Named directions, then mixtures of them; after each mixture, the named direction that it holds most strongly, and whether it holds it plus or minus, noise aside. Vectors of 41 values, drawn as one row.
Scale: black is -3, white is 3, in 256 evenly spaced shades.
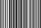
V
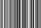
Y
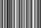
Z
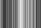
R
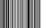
V, minus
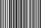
V, plus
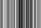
R, minus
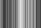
R, plus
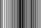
R, minus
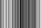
R, minus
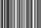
Z, plus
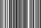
V, plus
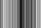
R, minus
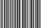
Y, plus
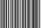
Z, minus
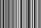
Y, minus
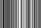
Y, minus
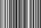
V, plus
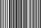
V, plus
